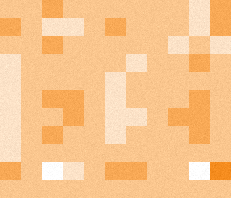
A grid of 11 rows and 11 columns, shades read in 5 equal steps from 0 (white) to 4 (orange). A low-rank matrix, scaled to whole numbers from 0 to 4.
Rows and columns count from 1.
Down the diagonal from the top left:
2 2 3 2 2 1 1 2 2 0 2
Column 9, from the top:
2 2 1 2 2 2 3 2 2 2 2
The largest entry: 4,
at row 10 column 11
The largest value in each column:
3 2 3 3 2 3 3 2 3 3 4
